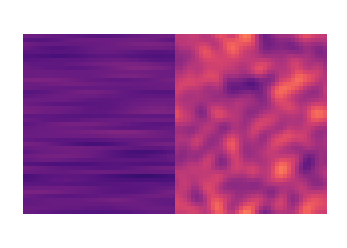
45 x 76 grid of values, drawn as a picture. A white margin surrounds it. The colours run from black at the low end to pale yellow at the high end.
The table splits into one row of 2 panels. Panel 1,1: low, streaked across, faint in contrast. Panel 1,2: middling, blotchy.
